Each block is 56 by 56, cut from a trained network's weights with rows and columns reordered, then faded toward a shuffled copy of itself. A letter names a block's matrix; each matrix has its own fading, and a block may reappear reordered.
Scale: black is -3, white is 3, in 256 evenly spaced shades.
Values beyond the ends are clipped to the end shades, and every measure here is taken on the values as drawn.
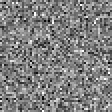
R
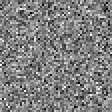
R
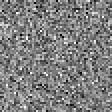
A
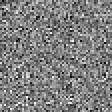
R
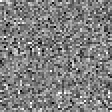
R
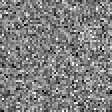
A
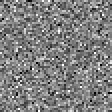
A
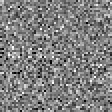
R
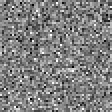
A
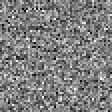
A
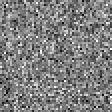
A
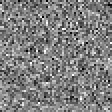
R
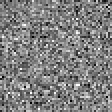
R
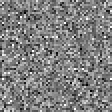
A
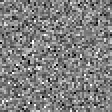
A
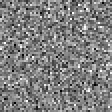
A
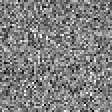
R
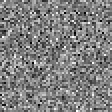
R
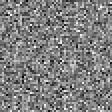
R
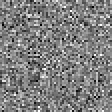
R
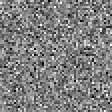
A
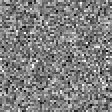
A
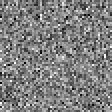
R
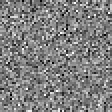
A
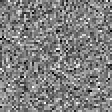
R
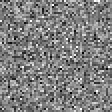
A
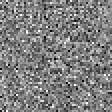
A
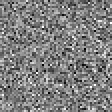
R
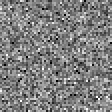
A
